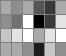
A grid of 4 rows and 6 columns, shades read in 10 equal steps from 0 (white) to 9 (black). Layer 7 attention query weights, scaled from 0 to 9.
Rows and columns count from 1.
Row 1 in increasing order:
3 3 3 4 6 7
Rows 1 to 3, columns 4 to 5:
6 7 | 9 7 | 3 1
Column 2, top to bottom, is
4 5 1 3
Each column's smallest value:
2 1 0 3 1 0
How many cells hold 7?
2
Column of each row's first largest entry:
5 4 4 4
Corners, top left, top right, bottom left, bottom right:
3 3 3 4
